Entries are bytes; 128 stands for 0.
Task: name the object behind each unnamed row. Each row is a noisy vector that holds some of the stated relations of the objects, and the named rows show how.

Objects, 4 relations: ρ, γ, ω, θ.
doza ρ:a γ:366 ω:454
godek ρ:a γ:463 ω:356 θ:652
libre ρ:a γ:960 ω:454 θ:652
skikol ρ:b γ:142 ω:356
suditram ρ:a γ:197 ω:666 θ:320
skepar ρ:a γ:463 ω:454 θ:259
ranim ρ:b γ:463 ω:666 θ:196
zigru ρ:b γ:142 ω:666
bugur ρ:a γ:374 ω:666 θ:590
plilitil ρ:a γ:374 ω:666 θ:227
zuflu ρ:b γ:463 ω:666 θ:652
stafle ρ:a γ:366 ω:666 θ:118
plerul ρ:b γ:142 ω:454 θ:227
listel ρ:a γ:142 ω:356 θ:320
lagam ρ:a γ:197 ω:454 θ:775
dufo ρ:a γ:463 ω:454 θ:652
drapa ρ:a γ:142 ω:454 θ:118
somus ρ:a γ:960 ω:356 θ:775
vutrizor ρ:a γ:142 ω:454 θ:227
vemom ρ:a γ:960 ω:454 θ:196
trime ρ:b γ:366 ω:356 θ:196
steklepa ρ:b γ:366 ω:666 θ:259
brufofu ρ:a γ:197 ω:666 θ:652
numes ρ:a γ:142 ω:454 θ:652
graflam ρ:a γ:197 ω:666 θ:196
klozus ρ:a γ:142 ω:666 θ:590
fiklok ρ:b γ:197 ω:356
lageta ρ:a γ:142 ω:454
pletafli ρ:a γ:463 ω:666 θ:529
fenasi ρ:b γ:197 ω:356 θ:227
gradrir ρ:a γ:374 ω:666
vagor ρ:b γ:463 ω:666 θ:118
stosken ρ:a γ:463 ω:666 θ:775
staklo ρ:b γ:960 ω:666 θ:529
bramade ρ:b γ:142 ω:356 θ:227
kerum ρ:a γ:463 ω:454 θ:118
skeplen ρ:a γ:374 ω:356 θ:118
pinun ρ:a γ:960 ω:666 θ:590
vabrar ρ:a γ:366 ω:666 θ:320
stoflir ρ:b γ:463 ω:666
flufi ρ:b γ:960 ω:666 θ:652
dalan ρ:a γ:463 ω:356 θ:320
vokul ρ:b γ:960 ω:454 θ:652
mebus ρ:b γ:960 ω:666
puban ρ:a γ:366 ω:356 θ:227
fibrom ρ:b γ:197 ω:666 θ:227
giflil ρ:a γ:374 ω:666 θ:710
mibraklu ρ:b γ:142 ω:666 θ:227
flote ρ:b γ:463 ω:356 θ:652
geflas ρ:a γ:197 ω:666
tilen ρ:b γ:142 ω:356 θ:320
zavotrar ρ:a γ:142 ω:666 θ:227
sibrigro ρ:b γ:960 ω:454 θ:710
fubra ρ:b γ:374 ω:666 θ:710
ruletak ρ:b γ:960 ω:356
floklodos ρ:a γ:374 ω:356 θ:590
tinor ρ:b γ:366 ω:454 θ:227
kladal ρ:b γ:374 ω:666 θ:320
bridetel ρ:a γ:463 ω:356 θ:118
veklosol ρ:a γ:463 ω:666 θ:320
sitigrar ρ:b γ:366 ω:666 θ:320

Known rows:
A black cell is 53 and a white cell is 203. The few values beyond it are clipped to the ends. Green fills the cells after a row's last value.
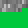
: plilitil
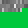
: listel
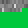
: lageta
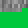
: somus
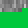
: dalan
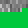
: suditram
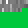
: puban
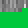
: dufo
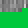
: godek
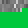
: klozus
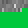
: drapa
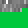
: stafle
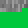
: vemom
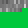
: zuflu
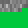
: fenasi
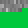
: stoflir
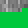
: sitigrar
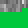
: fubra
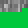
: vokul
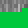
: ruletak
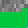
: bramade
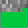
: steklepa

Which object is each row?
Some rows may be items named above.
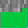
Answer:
sibrigro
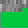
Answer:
pletafli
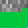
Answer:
steklepa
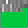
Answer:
doza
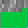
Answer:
skepar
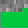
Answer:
vagor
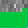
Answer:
tilen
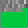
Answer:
pinun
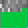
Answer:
lagam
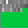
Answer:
vabrar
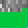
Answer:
lagam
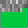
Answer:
graflam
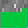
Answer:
drapa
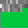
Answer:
geflas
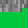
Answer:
staklo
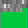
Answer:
skeplen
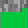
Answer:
flufi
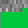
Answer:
ranim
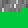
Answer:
numes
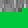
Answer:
veklosol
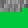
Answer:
libre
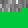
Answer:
brufofu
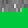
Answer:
drapa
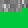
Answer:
kladal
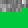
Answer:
giflil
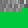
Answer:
pinun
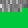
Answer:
geflas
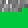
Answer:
tinor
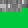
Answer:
gradrir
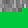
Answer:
dalan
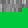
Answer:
pletafli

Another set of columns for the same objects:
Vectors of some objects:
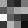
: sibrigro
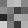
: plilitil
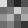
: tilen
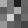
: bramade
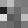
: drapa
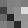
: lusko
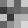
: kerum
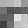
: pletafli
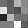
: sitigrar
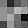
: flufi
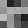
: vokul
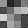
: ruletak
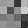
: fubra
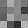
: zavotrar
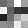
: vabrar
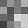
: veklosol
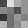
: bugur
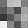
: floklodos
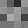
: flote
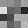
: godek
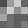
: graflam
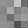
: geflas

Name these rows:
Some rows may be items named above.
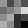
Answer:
fiklok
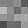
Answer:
suditram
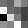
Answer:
steklepa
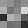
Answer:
kladal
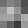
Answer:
numes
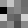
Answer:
drapa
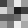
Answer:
doza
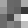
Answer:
dalan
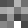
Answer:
trime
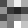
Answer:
stafle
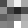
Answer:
stafle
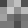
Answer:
graflam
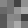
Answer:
stoflir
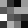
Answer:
sibrigro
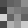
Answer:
pinun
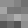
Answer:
suditram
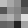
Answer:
listel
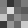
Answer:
libre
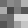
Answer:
veklosol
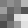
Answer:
veklosol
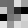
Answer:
puban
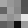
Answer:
listel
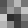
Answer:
lagam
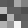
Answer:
tinor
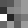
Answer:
somus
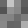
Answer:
klozus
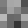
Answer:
lageta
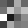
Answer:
vemom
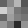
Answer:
brufofu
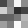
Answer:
doza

